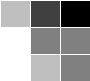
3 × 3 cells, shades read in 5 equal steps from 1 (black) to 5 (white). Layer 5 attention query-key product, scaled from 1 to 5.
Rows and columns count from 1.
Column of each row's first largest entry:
1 1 1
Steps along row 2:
down same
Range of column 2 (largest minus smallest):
2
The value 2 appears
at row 1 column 2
